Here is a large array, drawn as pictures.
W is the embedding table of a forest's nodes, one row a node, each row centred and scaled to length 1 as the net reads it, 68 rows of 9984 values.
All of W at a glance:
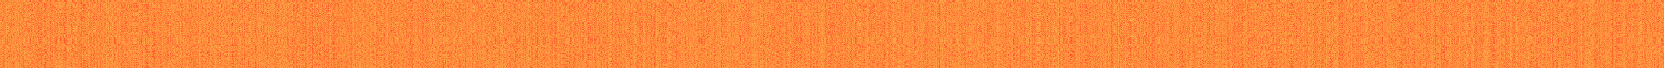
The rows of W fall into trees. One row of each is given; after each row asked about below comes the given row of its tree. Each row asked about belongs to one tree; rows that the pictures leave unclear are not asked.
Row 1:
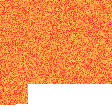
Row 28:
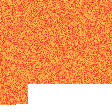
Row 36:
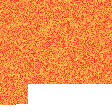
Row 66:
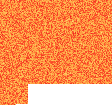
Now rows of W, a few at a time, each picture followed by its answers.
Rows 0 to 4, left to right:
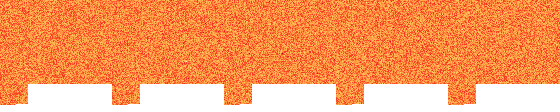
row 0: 1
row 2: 66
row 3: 36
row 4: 28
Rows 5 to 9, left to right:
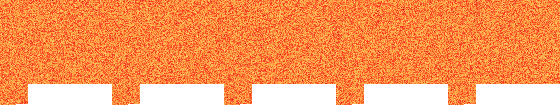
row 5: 28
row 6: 28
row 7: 28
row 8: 66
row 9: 1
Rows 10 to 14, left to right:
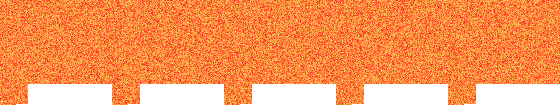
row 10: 28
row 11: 28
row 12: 66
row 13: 1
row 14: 66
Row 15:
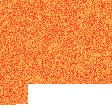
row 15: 1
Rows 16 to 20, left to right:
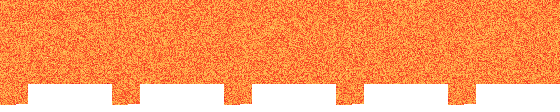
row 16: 36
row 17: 28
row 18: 36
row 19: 66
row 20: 36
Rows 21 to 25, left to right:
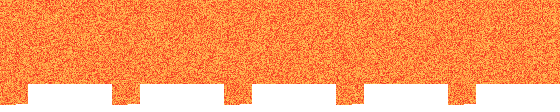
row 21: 28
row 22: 1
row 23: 1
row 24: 66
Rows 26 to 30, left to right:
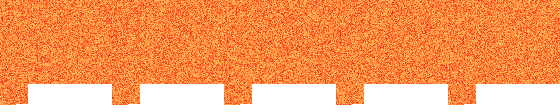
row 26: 28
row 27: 1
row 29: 1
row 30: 28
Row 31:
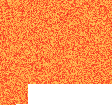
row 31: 28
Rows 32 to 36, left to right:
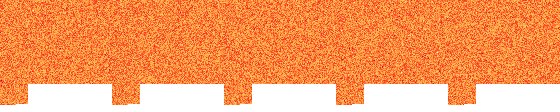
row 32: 66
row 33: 1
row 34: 66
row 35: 36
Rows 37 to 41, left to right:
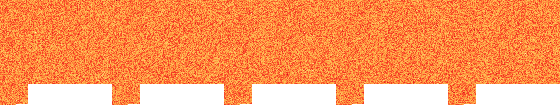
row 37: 1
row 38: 1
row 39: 1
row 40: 1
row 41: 1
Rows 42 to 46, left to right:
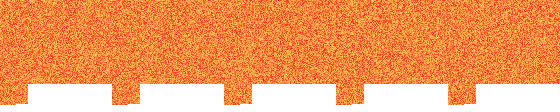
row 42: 1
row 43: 1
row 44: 36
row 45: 66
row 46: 28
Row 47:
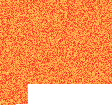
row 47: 28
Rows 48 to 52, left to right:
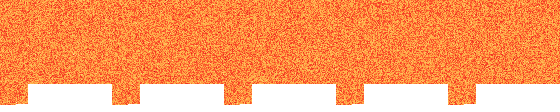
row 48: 1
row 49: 28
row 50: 1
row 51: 66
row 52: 66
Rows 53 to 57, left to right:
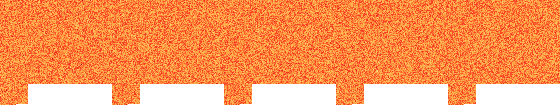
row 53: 36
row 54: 1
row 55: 1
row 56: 66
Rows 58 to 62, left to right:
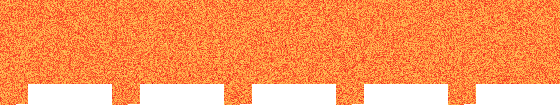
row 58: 36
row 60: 28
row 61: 66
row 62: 28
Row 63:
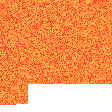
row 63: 66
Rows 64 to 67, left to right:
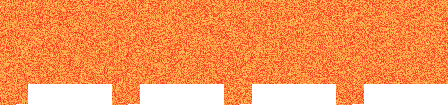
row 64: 36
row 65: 28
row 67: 28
